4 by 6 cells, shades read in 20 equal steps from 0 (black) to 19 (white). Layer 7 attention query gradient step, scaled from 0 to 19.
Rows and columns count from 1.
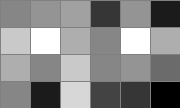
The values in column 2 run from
2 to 19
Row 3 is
13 10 15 10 11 8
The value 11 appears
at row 1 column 2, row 1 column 5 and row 3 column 5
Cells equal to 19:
2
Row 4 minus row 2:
-5 -17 3 -5 -15 -13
